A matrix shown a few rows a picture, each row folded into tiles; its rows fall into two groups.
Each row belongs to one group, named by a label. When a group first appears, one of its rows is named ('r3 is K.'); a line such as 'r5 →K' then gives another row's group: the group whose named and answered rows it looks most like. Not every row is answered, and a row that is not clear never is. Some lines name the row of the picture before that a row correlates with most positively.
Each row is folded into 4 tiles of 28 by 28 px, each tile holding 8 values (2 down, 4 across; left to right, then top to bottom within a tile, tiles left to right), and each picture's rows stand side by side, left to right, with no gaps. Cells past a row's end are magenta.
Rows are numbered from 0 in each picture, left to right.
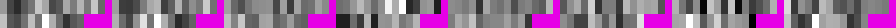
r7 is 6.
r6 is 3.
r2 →3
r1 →6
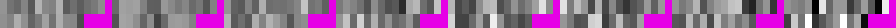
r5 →6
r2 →6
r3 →3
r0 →3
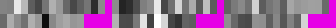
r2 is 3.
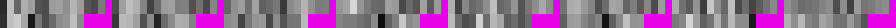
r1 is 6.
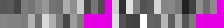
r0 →6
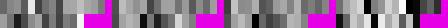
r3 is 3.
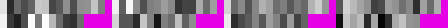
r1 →6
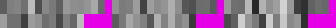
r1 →3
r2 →3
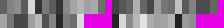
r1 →6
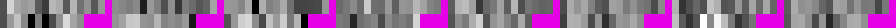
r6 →6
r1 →3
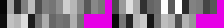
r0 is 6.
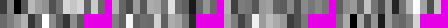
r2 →6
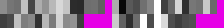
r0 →3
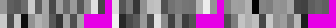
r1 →6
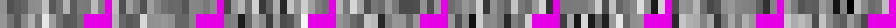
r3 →6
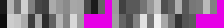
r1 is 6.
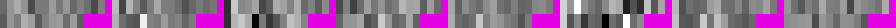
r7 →3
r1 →6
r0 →3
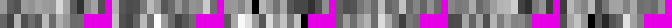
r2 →3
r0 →3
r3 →6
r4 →3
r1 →6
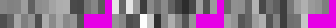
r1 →6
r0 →3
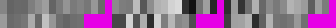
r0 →6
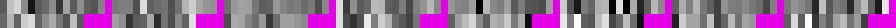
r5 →3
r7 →3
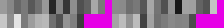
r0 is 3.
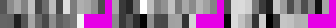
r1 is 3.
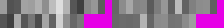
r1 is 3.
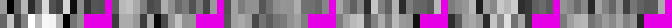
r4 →3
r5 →3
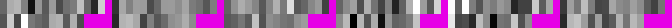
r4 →6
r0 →3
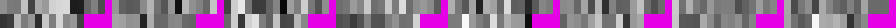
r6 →6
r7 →6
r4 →3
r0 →3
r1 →3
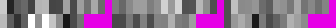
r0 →6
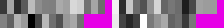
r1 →6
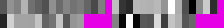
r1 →3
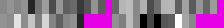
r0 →3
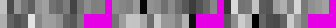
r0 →6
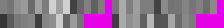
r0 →3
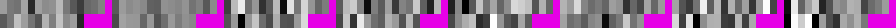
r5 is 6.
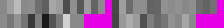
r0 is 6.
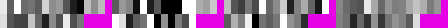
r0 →6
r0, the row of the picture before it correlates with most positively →0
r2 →3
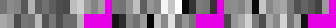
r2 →3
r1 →3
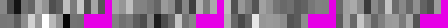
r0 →6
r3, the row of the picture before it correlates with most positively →2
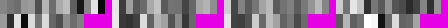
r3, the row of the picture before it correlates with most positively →2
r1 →6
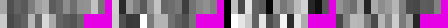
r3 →3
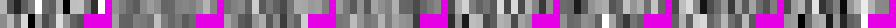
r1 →6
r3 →3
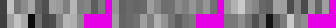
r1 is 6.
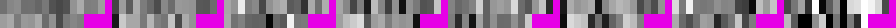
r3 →3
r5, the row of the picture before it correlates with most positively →0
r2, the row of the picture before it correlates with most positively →2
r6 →6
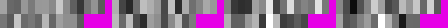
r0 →3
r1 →3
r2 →6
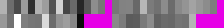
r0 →3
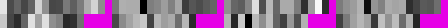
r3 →3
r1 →3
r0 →6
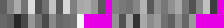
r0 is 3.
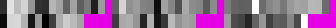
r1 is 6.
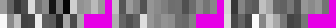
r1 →6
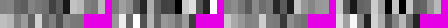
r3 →3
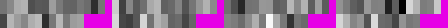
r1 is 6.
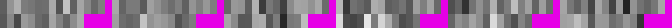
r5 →3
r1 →6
